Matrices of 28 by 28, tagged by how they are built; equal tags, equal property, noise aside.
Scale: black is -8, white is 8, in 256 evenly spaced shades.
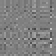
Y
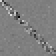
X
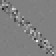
X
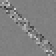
X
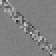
X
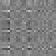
Y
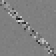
X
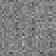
Y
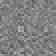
Y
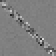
X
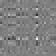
Y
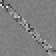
X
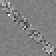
X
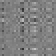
Y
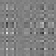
Y
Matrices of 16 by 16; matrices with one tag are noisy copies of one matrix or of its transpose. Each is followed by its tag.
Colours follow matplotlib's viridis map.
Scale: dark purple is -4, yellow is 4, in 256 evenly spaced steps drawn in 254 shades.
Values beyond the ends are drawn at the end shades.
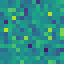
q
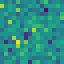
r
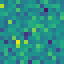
r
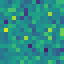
q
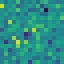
r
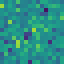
r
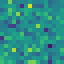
q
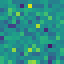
q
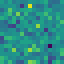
q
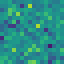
q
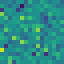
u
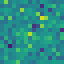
r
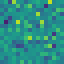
u
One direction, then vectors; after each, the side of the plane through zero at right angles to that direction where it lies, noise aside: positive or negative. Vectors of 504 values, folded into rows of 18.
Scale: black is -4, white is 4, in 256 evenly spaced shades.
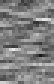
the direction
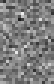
positive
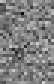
negative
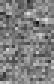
positive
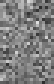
negative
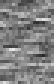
positive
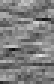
negative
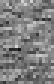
negative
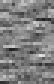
negative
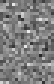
positive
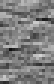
negative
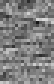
positive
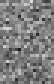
negative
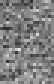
positive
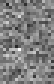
positive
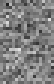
positive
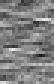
positive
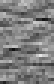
negative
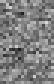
negative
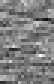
negative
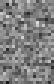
negative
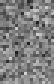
positive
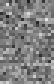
positive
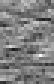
negative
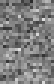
positive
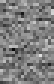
negative
